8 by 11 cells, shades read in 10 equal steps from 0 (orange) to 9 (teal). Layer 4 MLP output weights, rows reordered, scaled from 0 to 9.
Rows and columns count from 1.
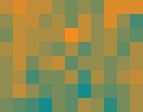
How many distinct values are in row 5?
5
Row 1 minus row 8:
-3 -5 -5 -7 -1 -1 1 1 -7 -4 -2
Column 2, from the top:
1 2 2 2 2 3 2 6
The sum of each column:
31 20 33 36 32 34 37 33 32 33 28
